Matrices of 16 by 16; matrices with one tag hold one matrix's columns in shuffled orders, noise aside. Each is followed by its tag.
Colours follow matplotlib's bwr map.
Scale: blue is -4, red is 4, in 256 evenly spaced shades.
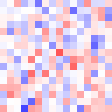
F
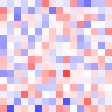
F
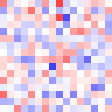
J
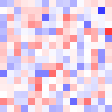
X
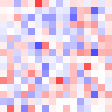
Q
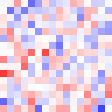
F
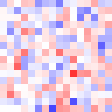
F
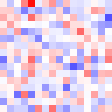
J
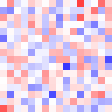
J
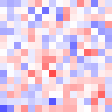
F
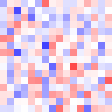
Q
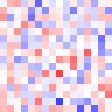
F
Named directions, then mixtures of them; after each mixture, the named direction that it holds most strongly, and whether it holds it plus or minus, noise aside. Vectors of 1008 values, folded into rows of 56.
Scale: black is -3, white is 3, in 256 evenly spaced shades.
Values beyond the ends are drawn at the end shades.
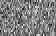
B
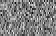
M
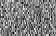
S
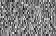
S, minus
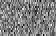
B, minus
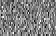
S, minus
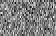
M, plus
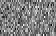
B, plus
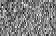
S, minus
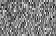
M, minus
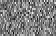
M, minus
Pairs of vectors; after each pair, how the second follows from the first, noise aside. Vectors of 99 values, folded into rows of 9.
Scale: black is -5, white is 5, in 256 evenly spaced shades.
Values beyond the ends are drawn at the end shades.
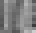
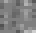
partly zeroed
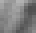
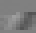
partly zeroed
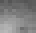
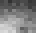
scaled up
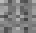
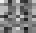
scaled up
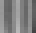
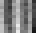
scaled up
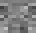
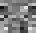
scaled up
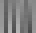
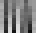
scaled up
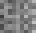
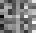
scaled up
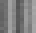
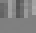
partly zeroed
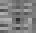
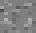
partly zeroed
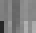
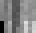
scaled up
